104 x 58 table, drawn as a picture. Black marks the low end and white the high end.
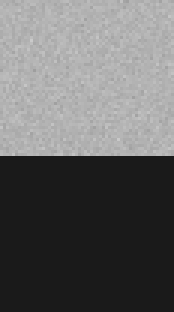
It is made of 2 by 1 panels. Panel 1,1: high, fine-grained, faint in contrast. Panel 2,1: very low, flat.
